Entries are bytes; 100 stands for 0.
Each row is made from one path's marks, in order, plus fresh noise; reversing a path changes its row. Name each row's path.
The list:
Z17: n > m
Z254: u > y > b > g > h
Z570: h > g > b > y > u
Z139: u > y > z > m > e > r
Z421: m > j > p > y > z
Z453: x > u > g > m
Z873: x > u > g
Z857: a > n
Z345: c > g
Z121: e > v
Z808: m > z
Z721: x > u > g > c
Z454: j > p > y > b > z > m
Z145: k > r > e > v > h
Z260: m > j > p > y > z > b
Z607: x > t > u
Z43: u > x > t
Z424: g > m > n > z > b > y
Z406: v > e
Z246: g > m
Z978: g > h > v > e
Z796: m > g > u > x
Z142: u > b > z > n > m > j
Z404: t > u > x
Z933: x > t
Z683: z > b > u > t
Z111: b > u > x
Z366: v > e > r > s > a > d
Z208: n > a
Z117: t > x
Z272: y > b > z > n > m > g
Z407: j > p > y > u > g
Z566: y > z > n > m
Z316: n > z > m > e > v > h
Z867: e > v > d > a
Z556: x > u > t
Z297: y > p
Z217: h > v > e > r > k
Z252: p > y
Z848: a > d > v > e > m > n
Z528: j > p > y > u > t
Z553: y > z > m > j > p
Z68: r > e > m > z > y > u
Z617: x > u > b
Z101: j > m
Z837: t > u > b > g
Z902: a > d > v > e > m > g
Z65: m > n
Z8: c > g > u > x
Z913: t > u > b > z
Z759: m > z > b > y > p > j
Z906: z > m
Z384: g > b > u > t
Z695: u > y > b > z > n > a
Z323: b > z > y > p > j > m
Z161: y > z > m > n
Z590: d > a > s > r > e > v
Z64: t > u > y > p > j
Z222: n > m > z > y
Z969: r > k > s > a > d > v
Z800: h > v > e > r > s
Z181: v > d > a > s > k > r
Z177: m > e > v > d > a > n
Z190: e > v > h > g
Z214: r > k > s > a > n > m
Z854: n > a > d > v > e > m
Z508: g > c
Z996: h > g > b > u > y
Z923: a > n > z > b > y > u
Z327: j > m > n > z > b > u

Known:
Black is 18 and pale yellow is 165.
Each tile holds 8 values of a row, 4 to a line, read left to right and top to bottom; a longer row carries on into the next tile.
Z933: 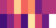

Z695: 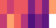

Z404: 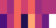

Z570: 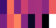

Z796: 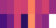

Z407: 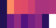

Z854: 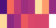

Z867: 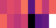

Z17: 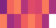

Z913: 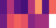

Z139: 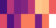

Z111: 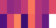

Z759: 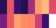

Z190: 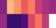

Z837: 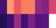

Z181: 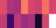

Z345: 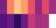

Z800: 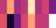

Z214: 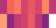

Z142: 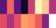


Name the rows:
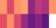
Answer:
Z208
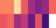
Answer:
Z177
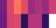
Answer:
Z607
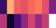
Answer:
Z902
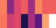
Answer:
Z217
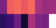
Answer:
Z873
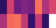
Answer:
Z68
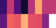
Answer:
Z421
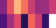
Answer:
Z556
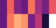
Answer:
Z424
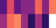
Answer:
Z327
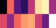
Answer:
Z323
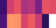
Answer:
Z297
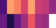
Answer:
Z272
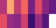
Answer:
Z969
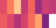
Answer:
Z65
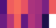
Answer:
Z683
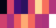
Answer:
Z454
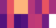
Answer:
Z721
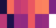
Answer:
Z453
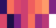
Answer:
Z246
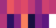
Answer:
Z366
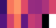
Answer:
Z528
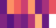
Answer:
Z254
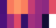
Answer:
Z384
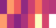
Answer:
Z316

